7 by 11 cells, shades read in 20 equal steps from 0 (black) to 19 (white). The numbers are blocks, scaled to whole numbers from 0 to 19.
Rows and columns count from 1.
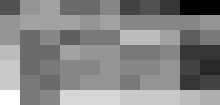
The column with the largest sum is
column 1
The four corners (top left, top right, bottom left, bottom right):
6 0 19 13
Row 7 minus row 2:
8 -3 -2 4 5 4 5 5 5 4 2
